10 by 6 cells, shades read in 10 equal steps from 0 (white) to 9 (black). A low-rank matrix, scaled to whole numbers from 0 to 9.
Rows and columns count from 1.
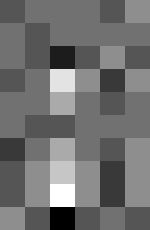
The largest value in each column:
7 6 9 6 7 6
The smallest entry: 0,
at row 9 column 3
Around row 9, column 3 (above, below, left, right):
2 9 4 4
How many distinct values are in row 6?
2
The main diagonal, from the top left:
6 6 8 4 6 5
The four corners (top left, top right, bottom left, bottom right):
6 4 4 6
